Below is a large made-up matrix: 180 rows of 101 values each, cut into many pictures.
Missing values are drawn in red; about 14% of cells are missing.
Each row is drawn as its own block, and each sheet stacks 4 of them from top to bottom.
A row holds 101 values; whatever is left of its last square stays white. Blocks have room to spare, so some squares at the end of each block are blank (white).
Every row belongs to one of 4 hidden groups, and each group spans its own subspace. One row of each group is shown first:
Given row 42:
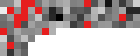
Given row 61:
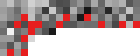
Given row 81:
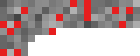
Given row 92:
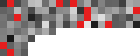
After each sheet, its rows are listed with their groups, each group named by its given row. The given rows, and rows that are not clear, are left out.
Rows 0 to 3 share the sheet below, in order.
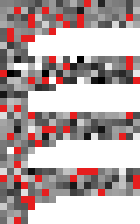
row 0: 61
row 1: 81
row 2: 92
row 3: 92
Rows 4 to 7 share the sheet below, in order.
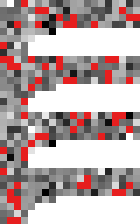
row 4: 61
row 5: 92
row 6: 61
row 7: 61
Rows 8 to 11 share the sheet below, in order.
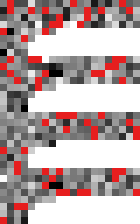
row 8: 61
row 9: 42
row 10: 61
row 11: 42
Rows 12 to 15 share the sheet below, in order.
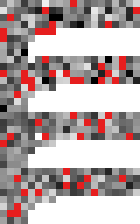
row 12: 42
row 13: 61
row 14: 61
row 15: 42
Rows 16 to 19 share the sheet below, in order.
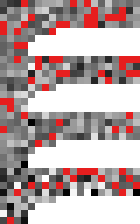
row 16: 81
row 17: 42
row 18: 42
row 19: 92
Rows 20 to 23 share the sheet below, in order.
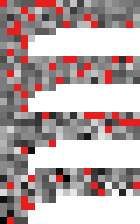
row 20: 81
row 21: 92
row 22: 81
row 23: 61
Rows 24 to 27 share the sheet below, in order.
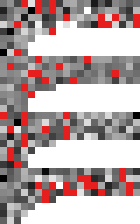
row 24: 61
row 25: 61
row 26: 81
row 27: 42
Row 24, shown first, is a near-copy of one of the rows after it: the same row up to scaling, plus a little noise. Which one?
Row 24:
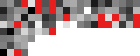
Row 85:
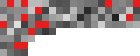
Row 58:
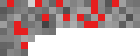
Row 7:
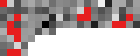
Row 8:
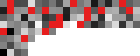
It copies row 8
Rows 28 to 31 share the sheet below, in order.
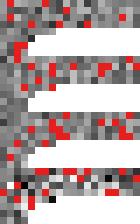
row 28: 81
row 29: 92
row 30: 42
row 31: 81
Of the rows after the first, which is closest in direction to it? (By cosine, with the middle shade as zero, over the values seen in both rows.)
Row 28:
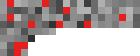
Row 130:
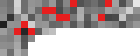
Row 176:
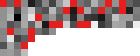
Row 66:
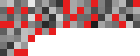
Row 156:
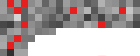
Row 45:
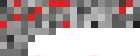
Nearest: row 156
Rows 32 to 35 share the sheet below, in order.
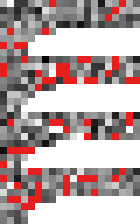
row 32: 42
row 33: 42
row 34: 42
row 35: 81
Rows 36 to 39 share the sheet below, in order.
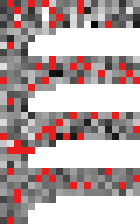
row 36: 92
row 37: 42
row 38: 61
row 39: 61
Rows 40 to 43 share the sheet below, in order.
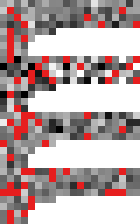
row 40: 61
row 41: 42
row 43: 92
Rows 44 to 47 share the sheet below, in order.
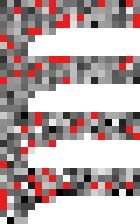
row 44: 92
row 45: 92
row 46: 81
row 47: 61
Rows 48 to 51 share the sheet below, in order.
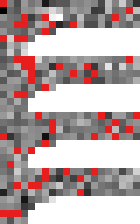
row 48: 42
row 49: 81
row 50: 61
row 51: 81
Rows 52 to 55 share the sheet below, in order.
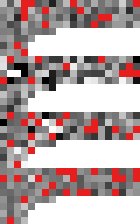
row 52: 92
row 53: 81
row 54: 42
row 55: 42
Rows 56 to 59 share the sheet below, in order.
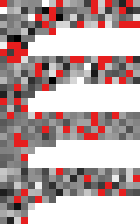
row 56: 42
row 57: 42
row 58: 61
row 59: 81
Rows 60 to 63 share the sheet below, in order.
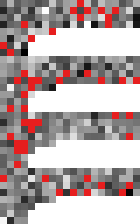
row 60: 92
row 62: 61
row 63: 61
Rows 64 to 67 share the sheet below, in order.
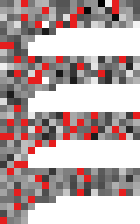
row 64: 61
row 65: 61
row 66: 61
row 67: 92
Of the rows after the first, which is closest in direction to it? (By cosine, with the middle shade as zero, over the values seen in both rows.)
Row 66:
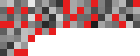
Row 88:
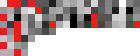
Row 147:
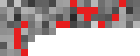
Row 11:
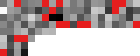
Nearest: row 11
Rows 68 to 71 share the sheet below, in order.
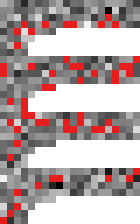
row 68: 81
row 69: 81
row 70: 92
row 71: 42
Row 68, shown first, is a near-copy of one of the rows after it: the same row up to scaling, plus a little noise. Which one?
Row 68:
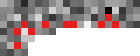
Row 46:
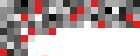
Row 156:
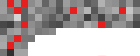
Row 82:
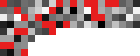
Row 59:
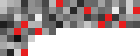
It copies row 46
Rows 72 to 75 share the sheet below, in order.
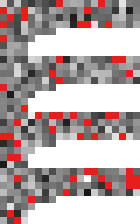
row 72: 92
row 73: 92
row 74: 61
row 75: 92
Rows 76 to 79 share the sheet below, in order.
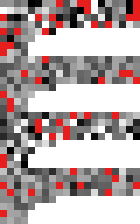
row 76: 61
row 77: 61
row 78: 92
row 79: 92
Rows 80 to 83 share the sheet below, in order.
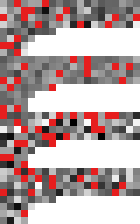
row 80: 92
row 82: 81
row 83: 81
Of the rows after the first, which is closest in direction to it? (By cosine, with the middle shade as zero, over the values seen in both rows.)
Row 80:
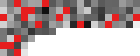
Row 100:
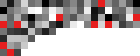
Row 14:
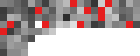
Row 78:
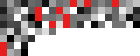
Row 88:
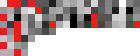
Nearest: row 88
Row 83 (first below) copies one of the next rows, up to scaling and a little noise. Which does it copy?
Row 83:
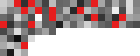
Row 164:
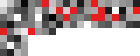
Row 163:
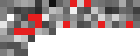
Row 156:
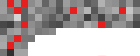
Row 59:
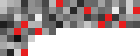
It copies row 59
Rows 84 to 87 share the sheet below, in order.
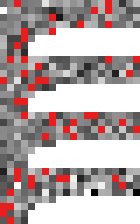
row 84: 42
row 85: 61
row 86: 61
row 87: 92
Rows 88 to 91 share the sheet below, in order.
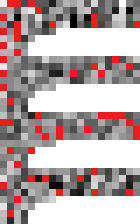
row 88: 92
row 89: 42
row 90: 92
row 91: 42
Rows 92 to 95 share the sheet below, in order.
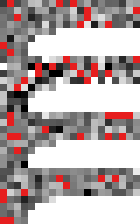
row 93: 42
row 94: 42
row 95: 81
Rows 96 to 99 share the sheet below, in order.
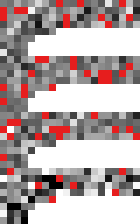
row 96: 61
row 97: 92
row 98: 81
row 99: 42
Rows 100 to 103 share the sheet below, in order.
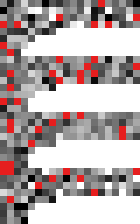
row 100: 42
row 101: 61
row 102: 42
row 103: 42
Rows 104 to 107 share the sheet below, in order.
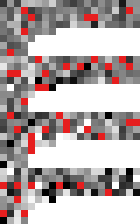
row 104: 92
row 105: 61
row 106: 61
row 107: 61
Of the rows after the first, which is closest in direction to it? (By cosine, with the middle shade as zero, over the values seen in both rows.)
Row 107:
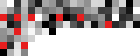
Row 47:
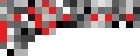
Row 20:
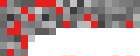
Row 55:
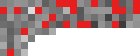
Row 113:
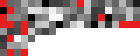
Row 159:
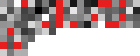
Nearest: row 55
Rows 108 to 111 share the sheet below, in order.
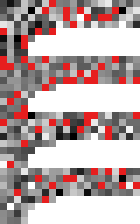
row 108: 42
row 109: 92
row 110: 61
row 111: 92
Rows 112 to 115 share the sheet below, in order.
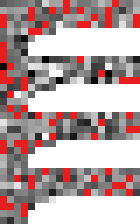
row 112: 42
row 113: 42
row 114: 61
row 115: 81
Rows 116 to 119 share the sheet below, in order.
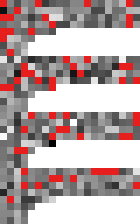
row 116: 42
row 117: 92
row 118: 81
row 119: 81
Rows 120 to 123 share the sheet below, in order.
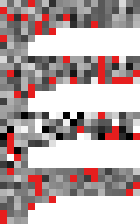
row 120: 92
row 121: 92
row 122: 81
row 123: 81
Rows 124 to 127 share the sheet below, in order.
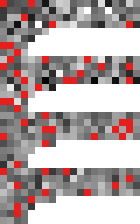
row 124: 61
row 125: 61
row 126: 61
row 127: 81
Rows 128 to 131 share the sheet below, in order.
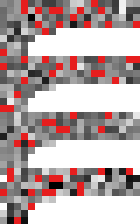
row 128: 92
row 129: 61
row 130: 81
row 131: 42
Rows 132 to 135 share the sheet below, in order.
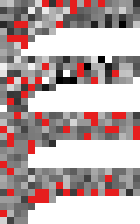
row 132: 42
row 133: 61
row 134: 81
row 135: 61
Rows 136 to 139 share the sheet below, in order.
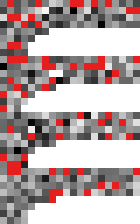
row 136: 81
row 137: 42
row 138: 42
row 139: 92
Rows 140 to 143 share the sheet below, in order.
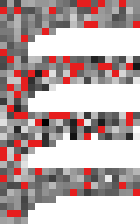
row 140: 92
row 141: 61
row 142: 92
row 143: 81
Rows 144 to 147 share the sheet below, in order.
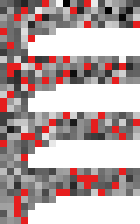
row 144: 81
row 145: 92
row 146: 81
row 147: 92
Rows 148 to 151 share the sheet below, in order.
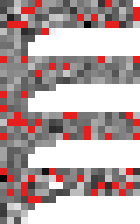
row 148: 81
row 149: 61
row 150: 42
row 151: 42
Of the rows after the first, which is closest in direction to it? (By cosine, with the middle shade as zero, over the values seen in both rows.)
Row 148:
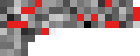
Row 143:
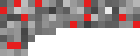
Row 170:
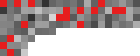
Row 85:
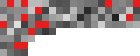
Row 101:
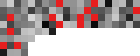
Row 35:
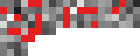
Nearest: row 143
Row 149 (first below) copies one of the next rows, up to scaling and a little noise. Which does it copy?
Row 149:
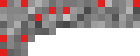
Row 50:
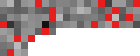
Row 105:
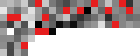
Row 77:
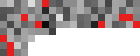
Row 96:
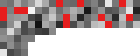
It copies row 96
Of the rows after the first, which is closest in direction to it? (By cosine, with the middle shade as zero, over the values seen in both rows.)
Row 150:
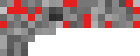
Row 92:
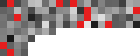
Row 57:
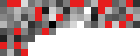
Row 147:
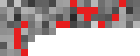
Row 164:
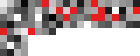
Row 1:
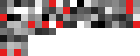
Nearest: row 164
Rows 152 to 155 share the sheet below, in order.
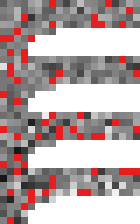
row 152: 92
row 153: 42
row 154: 42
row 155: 61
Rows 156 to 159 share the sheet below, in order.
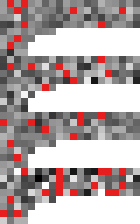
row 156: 81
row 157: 92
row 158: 81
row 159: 81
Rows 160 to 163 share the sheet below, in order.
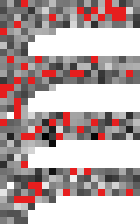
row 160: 92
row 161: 81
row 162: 61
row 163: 81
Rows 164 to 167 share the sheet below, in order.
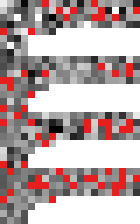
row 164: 81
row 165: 61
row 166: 42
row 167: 92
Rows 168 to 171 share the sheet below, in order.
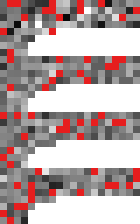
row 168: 61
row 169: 42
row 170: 42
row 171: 42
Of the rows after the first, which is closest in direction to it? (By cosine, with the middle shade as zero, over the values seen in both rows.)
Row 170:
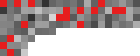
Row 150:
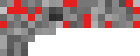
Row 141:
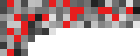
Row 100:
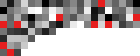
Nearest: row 100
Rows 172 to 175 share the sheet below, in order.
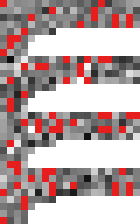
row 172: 81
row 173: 42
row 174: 92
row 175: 61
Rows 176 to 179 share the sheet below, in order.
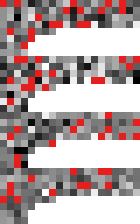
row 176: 92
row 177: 92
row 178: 42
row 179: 61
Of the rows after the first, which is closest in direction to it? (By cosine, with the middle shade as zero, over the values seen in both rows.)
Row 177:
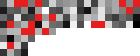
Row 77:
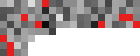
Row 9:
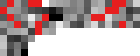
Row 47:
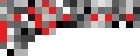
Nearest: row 9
